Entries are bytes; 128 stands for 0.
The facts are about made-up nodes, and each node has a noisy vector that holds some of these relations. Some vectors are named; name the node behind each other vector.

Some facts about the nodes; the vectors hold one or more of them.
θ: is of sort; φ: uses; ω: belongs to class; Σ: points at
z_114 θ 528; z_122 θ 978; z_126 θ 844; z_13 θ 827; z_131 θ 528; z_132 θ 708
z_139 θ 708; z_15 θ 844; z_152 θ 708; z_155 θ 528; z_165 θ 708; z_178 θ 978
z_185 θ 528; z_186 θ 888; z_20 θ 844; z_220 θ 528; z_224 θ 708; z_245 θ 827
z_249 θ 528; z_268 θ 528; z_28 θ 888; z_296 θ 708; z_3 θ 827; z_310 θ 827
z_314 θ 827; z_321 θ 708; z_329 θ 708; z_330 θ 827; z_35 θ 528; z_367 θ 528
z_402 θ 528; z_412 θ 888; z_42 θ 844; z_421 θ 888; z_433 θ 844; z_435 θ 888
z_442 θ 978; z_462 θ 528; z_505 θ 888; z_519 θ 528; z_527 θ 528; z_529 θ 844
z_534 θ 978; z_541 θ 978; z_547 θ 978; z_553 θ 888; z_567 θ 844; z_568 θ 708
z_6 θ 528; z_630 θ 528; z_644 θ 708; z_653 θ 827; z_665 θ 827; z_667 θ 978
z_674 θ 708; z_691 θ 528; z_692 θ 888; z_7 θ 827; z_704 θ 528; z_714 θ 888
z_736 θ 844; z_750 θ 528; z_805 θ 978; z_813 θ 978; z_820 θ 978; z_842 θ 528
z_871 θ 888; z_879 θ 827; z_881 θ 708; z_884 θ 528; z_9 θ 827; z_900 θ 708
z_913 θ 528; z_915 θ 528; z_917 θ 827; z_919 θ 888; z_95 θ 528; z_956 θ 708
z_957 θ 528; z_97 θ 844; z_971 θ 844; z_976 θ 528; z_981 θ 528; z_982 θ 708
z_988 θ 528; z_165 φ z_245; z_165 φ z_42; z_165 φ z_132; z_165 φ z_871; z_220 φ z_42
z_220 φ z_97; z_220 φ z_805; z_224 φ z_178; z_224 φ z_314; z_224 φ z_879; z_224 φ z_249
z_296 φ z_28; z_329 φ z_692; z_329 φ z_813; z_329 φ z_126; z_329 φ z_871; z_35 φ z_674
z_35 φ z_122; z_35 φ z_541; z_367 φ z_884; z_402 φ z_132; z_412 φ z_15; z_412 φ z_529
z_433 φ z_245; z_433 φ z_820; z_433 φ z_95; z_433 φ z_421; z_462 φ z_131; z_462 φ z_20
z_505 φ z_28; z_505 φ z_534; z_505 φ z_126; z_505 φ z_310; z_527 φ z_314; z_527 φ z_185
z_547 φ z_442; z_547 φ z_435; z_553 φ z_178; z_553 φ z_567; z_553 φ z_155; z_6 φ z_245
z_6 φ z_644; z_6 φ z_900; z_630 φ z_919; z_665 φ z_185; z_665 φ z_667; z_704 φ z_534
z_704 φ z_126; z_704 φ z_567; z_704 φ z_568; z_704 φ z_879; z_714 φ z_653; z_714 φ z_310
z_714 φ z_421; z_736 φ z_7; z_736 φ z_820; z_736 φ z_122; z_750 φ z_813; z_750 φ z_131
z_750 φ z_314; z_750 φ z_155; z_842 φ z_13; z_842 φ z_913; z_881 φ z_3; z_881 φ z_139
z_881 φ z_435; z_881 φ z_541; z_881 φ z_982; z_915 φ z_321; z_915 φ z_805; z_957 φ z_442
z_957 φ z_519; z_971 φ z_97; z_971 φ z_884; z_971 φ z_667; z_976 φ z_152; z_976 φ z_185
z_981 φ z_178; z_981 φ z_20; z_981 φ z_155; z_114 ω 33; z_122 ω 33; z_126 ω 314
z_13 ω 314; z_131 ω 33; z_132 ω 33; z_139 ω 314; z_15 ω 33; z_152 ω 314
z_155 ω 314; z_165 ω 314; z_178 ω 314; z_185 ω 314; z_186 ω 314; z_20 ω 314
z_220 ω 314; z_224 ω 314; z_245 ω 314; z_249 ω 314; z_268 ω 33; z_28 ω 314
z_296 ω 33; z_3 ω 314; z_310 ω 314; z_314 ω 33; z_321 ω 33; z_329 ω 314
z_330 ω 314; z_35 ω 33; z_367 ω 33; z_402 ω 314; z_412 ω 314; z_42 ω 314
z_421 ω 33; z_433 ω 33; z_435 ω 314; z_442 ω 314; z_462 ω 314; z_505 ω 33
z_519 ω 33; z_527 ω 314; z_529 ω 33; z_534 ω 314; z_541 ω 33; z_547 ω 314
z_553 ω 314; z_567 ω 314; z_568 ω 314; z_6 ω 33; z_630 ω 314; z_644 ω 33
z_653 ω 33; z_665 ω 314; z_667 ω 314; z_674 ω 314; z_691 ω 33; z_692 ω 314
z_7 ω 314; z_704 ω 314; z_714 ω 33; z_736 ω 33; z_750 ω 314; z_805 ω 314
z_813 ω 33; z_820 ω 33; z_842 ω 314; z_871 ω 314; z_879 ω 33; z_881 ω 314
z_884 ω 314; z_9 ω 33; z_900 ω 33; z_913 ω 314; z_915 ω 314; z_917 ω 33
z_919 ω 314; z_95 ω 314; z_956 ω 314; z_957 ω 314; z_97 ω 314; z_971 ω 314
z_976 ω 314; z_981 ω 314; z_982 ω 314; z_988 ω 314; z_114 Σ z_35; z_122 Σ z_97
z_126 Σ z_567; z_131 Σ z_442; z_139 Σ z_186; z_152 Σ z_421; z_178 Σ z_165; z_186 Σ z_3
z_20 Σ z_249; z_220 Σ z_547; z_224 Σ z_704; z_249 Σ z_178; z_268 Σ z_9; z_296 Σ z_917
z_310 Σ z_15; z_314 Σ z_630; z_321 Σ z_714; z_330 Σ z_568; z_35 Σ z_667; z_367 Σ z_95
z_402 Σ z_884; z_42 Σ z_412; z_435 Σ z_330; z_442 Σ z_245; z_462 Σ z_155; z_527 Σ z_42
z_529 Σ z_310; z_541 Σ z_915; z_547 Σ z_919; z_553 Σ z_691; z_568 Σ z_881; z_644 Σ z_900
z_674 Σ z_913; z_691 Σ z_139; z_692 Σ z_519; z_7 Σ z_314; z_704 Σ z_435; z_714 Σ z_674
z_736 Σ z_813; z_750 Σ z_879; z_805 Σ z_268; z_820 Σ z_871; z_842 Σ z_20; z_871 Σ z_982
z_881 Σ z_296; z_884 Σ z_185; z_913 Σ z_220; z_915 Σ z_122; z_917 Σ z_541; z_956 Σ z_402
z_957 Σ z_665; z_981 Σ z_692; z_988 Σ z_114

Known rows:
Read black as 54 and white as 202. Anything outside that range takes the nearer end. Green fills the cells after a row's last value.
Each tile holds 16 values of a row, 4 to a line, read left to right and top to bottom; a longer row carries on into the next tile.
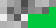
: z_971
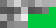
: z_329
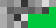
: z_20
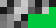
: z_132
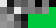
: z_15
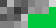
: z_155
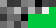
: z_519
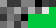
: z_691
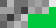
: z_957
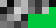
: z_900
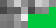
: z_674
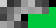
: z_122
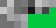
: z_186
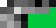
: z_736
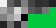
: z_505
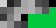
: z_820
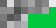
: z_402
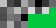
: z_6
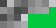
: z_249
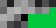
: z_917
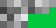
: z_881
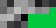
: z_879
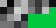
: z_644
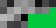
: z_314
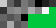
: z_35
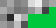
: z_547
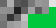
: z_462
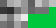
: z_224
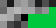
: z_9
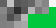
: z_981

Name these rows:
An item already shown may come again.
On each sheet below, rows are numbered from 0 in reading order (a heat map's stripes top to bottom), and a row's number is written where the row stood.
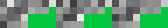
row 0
z_704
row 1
z_915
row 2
z_95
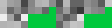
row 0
z_971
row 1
z_976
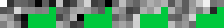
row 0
z_736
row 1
z_813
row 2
z_884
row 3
z_805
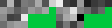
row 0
z_915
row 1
z_714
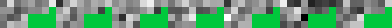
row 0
z_402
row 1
z_245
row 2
z_547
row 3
z_329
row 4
z_665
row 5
z_714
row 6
z_527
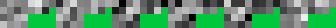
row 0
z_667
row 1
z_7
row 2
z_321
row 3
z_653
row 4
z_421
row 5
z_674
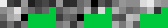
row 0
z_714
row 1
z_131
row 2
z_442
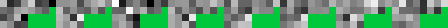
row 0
z_813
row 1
z_97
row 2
z_433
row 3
z_42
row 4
z_976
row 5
z_185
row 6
z_547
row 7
z_553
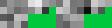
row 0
z_442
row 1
z_435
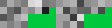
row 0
z_534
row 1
z_567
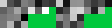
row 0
z_367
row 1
z_296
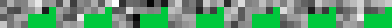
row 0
z_178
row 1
z_220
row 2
z_736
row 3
z_412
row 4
z_310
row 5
z_28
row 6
z_165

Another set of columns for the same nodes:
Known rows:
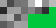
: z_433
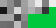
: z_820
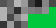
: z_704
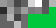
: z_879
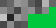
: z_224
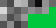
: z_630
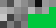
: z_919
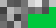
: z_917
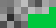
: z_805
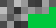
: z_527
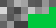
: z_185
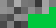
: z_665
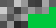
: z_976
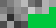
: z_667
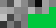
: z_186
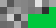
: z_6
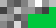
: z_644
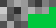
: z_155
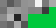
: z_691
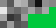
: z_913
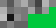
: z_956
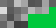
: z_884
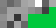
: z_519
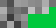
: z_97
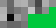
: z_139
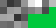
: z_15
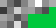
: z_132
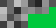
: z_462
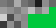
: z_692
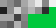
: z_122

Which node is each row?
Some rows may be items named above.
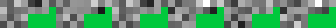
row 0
z_402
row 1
z_35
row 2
z_402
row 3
z_736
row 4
z_971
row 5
z_296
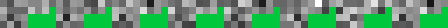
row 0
z_97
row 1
z_165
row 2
z_435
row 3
z_884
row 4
z_957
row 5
z_131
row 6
z_421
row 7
z_435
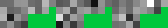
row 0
z_152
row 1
z_553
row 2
z_131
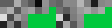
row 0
z_553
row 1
z_534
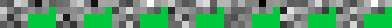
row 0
z_957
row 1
z_547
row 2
z_321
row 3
z_653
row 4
z_7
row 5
z_505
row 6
z_132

